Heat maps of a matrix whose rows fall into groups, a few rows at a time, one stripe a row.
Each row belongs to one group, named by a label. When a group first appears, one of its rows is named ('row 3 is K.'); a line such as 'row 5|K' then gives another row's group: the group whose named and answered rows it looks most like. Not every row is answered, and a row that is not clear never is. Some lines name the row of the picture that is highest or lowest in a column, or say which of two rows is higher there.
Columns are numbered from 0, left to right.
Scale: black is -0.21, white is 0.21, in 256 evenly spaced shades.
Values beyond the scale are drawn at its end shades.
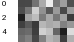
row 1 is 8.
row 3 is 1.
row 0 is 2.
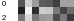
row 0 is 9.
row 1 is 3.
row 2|3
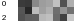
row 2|1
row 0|1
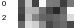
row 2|9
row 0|3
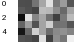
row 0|2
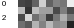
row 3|2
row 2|9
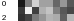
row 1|3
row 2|1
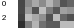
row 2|8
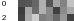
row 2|8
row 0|1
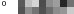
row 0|8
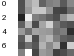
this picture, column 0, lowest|2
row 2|9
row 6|1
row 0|8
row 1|8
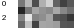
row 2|3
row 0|3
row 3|3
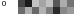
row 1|9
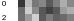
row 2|8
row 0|9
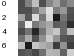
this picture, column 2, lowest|4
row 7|1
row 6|2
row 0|8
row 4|1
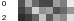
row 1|8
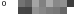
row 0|2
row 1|1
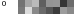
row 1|9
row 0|8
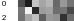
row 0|2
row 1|3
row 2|8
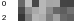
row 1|8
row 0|3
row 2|8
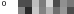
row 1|2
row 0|2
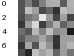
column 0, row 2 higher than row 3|Yes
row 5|9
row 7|2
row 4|2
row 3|8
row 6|9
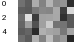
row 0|2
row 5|2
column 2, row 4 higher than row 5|No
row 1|1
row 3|3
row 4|1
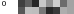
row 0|1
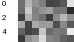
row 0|9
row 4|1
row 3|2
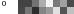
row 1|1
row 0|2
